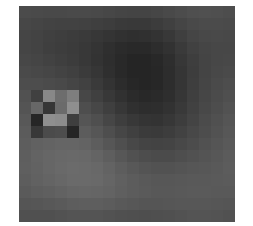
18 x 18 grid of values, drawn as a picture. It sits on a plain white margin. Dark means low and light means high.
Odd patch: rougher, in the middle left. Average level on the scale: 30%. Roughest part: middle left. Stripes: none.
